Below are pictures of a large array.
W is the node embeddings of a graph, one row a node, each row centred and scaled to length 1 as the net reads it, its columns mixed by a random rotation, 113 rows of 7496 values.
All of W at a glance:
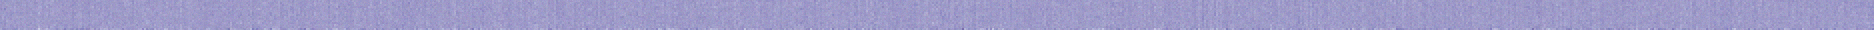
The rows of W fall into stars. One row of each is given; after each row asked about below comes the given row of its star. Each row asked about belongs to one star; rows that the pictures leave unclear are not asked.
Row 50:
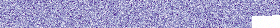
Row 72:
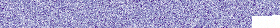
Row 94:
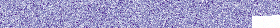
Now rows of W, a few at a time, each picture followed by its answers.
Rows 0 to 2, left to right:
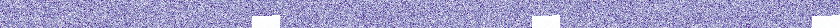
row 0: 50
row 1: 94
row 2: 72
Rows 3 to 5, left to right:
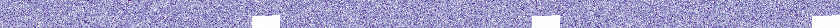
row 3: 50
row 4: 94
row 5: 94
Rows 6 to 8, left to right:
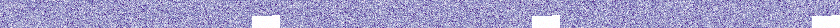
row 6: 50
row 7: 50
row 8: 72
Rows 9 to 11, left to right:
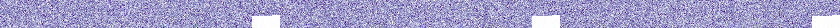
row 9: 50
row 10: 50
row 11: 50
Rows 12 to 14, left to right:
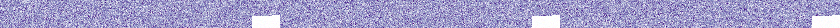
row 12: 94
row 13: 72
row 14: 50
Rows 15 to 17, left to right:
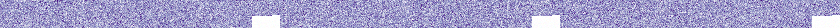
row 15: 72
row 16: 72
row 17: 50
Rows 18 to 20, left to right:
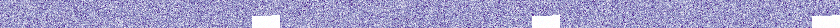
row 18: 94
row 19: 72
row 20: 72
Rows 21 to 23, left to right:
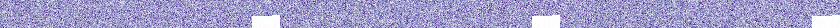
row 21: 72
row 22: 72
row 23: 94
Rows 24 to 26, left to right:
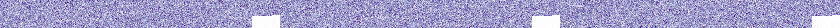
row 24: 72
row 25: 50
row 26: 50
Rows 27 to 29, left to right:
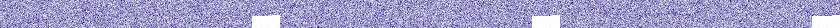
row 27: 94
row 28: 94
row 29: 50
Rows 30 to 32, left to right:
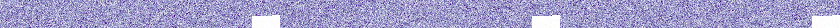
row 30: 94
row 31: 50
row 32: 94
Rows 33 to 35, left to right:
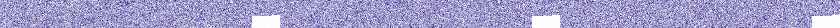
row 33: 94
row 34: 94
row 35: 72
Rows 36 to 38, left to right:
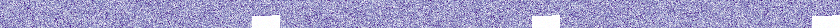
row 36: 72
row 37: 94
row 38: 50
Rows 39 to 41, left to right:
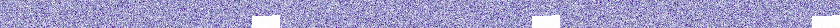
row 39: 94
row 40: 94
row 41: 50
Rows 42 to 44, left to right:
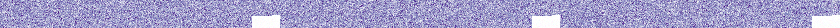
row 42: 72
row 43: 94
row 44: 94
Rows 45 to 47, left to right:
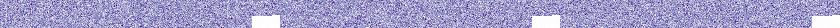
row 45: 72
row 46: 50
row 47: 50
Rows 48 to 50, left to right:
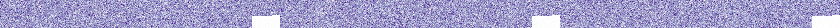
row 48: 50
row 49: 72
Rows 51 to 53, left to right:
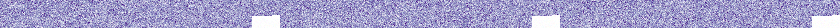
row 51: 50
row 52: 72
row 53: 72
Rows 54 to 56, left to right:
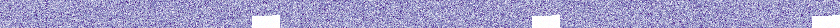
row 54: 94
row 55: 94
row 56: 72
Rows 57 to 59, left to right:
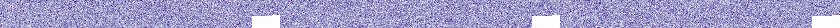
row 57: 72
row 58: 50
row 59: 50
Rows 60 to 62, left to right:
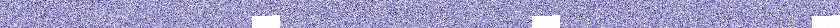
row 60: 50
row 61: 50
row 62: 72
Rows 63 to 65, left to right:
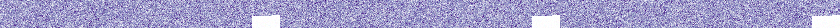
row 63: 94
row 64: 50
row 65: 94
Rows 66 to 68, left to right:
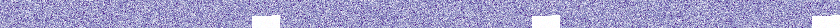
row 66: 94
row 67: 94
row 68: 94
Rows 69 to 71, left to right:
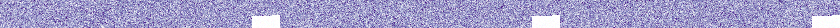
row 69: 94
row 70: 72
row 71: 72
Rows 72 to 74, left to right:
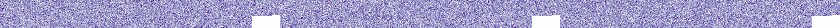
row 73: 94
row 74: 72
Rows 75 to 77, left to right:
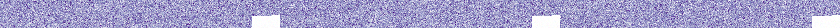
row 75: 72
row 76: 50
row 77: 94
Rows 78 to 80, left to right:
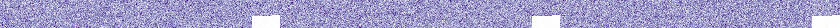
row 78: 94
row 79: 50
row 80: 94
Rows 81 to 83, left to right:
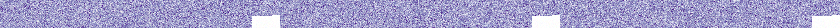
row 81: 72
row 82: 72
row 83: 50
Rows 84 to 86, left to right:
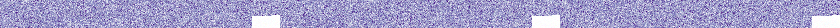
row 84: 94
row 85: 94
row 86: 72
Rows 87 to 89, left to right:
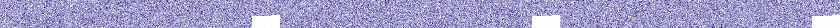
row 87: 94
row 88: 94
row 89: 94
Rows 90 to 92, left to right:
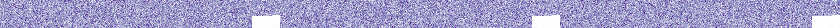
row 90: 94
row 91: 94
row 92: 94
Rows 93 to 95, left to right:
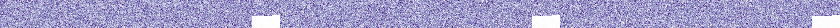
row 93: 50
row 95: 50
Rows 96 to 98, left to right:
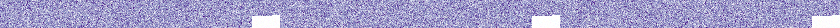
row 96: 72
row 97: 50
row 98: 72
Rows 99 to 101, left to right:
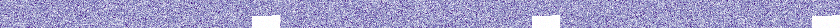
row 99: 50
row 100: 94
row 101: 94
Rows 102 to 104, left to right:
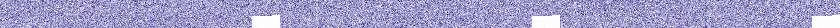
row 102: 72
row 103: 72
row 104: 50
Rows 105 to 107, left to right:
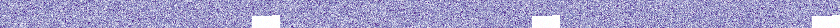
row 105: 50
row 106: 50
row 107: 72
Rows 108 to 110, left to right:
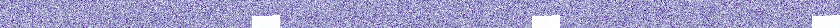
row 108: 72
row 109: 94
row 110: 94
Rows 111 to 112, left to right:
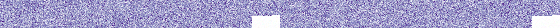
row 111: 72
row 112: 50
